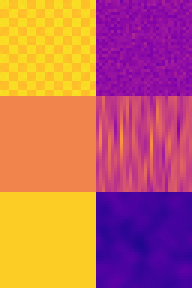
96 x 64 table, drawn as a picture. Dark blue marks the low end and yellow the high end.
It is made of 3 by 2 panels. Panel 1,1: very high, checkered, faint in contrast. Panel 1,2: low, fine-grained, faint in contrast. Panel 2,1: high, flat. Panel 2,2: middling, streaked downward. Panel 3,1: very high, flat. Panel 3,2: very low, blotchy, faint in contrast.
